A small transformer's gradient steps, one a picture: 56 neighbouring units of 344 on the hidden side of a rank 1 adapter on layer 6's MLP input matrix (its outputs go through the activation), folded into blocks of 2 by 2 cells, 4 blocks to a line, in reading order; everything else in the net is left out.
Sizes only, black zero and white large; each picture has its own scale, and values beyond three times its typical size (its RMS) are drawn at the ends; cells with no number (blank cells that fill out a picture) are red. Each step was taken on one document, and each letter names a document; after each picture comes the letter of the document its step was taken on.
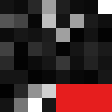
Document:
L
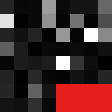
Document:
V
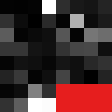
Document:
L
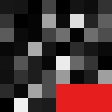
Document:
V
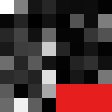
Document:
V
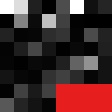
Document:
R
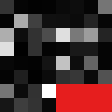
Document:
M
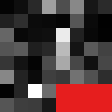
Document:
L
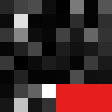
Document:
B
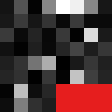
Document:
R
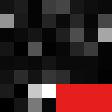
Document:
V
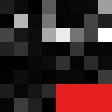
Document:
M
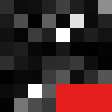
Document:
L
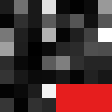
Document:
M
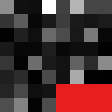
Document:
R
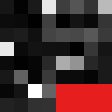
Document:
V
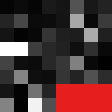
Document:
L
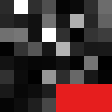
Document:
B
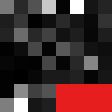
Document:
B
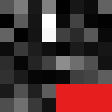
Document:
M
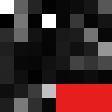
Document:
B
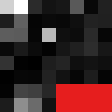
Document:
B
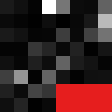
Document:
V
